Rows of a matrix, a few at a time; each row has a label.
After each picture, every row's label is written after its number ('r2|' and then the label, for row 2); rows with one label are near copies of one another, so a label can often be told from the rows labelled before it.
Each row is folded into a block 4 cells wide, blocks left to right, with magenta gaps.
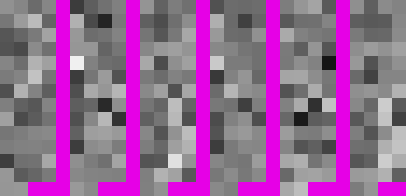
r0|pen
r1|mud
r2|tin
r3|mud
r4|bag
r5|tin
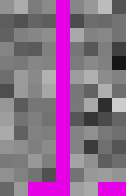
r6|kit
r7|bag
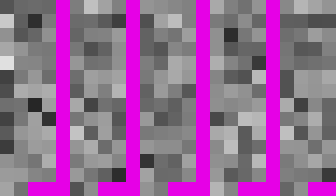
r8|mud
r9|kit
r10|pen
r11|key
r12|kit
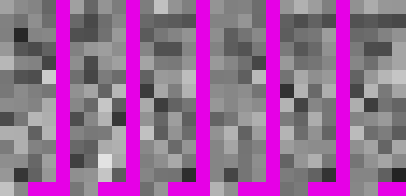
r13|key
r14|tin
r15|kit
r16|key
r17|kit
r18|kit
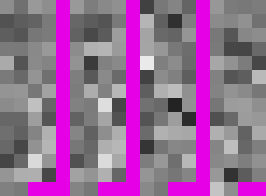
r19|tin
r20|tin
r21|mud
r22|key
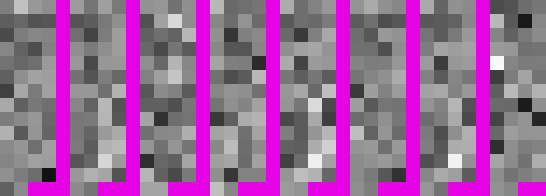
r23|kit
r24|tin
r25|pen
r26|key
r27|tin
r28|kit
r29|tin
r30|mud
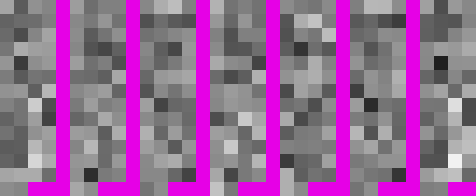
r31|tin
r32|key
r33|kit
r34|key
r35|pen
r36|kit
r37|tin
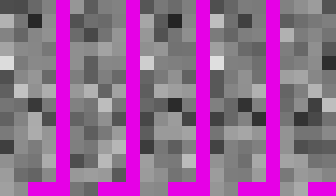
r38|mud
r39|tin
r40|mud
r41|mud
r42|bag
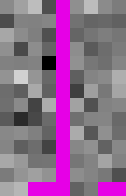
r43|bag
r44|kit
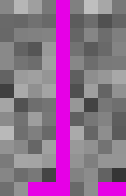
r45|kit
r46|kit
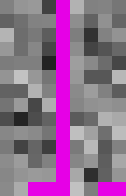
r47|bag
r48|key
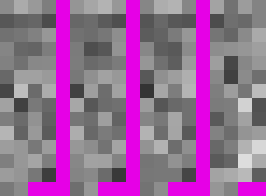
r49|kit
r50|kit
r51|kit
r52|tin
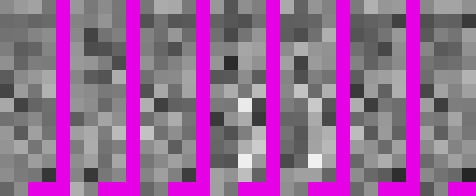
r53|kit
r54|key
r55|kit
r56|tin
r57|tin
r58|kit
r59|kit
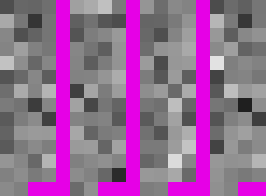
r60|mud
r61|kit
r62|tin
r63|mud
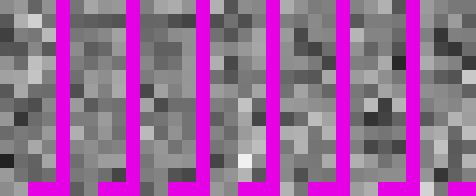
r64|pen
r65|kit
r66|kit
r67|tin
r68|key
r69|bag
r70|key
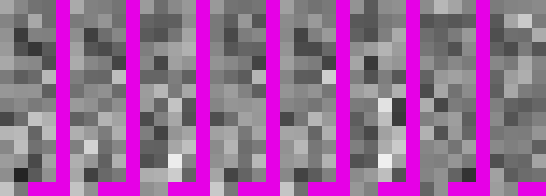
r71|key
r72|key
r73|tin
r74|key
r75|key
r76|tin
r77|kit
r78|pen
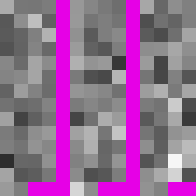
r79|pen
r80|key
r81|tin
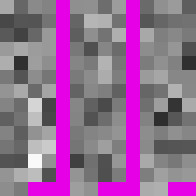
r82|tin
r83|pen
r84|bag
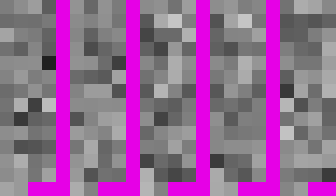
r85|bag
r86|key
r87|pen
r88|pen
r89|kit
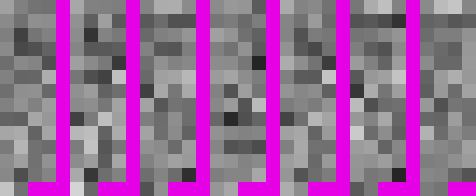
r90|key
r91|key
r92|kit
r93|bag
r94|key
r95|kit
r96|kit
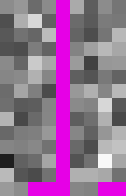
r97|pen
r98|tin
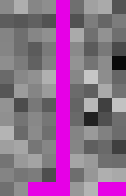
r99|kit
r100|bag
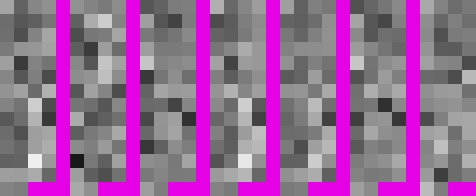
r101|tin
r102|pen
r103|mud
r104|tin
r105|tin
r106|mud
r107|key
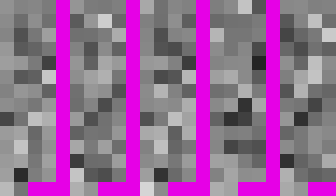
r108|key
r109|pen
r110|key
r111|bag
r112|pen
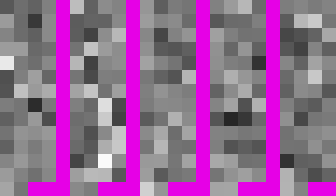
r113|mud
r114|tin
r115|key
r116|bag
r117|pen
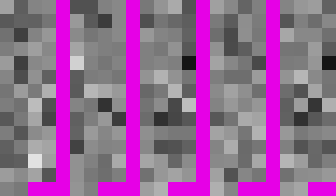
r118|tin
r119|mud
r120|bag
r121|key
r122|bag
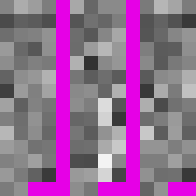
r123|kit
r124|tin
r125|kit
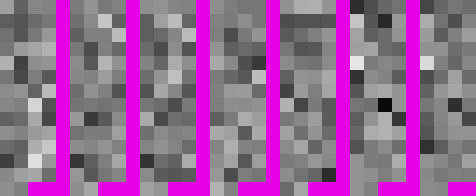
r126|tin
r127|pen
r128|pen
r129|key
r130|kit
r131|mud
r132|mud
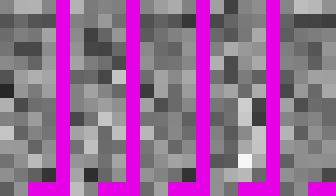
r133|kit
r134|key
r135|kit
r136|tin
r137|kit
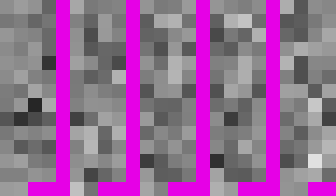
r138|bag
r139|key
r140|pen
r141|pen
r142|tin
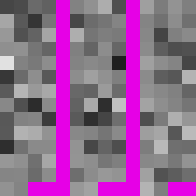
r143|mud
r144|bag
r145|key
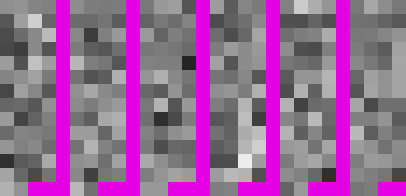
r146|pen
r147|key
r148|bag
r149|tin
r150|kit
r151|kit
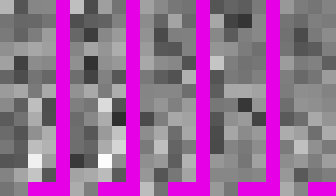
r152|tin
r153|tin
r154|key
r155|mud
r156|key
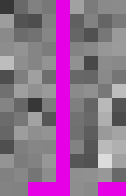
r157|mud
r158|tin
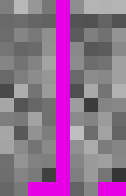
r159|kit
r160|kit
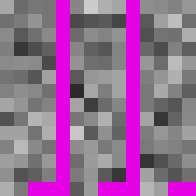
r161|key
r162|kit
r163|pen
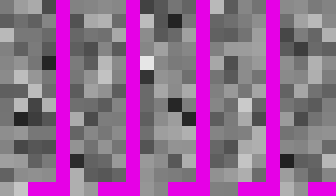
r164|bag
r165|pen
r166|mud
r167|tin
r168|pen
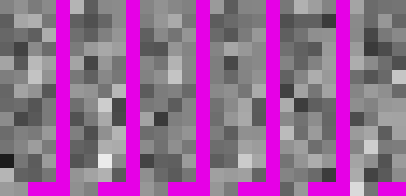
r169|pen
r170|tin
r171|pen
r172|tin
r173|kit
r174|key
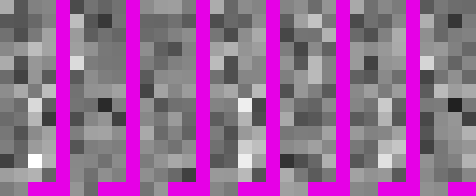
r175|tin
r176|mud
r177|kit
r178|tin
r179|pen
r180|tin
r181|mud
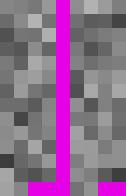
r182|pen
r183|kit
